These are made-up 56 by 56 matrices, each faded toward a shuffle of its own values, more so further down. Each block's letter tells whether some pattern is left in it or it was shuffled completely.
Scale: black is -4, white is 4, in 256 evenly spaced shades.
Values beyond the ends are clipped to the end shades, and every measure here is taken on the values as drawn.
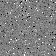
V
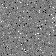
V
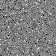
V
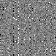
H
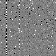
H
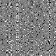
H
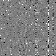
H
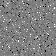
V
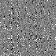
H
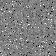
V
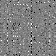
H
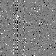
H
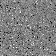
V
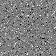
V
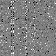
H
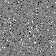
V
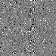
H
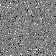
V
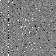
H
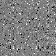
H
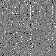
H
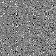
H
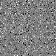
H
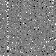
H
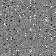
H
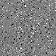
H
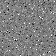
V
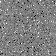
V
